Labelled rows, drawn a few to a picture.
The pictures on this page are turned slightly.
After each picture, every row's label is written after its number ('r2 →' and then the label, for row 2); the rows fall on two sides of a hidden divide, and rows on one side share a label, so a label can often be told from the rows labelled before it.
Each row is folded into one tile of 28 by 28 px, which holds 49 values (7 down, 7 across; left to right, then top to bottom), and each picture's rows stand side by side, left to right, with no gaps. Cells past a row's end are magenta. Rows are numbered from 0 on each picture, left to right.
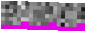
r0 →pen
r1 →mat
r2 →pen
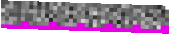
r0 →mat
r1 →mat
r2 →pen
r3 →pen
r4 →mat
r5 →mat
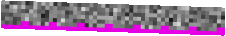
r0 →pen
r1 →mat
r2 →mat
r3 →pen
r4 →mat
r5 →pen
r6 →pen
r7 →mat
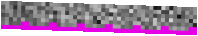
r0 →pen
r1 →mat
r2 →mat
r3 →mat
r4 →mat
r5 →mat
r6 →mat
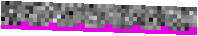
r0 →pen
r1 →pen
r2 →mat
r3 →mat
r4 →mat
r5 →mat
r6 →pen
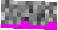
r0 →mat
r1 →pen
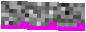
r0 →mat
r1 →mat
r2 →mat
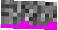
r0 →pen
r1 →mat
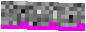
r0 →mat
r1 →pen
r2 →pen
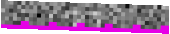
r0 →mat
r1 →mat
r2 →pen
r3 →pen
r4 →pen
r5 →mat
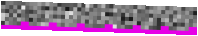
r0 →mat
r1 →pen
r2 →pen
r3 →pen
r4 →mat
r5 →mat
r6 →pen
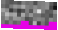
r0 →mat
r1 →pen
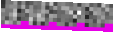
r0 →mat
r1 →mat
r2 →pen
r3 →pen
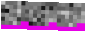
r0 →pen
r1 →pen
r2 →pen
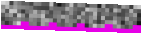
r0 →pen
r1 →mat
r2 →mat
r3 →pen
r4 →mat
